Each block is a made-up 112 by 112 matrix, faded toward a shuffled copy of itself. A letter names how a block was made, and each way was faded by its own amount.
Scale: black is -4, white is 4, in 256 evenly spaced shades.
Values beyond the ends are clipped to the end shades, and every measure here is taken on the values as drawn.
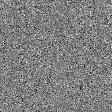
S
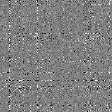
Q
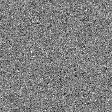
S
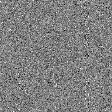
S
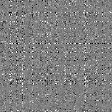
Q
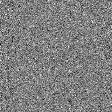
S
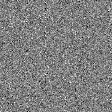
S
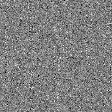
S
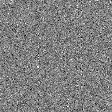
S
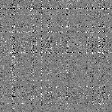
Q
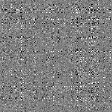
Q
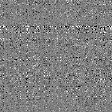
Q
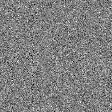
S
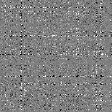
Q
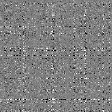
Q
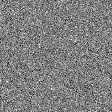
S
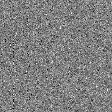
S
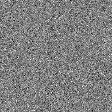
S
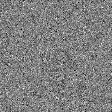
S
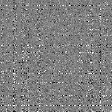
Q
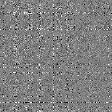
Q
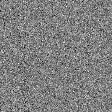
S
